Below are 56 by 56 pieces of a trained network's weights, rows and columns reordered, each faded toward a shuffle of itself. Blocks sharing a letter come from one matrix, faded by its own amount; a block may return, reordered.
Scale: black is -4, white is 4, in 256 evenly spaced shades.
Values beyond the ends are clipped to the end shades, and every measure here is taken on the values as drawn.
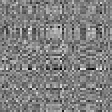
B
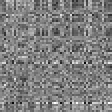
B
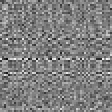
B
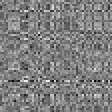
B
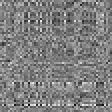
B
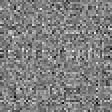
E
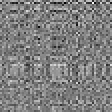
B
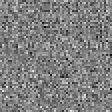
E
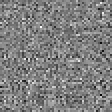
E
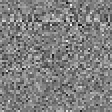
E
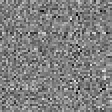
E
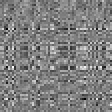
B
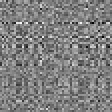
B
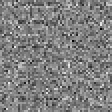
E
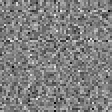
E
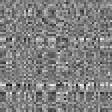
B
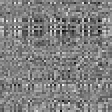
B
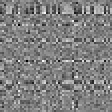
B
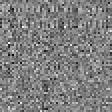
E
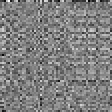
B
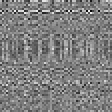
B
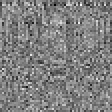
E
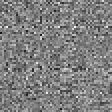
E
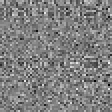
E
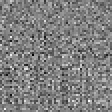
E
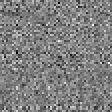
E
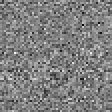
E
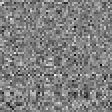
E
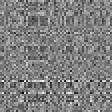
B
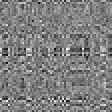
B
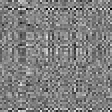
B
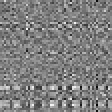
B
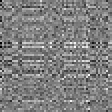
B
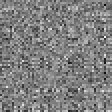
E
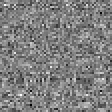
E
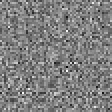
E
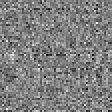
E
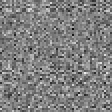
E
